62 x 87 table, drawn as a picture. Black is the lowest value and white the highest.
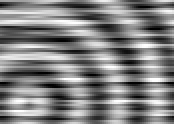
Stripes: horizontal, repeating 11 times. Rings: centred on the bottom left. Grain: streaks across. Slope: none.
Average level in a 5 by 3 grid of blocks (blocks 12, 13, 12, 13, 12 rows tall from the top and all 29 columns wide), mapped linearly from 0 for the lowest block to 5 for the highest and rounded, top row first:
522
021
331
112
323
